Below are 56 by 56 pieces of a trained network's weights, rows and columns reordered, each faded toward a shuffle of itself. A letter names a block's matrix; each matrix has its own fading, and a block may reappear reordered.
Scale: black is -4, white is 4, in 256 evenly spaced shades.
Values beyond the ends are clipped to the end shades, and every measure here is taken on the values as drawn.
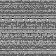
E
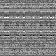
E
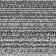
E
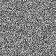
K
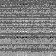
E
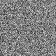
K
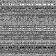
E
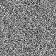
K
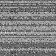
E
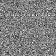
K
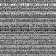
E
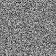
K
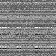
E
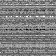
E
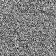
K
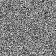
K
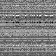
E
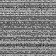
E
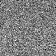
K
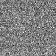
K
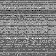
E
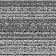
E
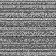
E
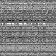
E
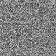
K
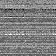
E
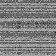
E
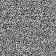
K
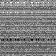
E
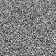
K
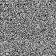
K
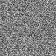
K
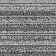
E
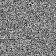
K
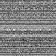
E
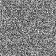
K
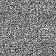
K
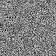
K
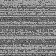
E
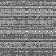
E
